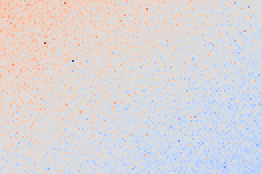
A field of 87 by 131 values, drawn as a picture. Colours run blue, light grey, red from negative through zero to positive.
Ninth with the highest average: top left. Slope: up to the top left. Stripes: none. Ninth with the lowest average: bottom right. Mirror symmetry: none.
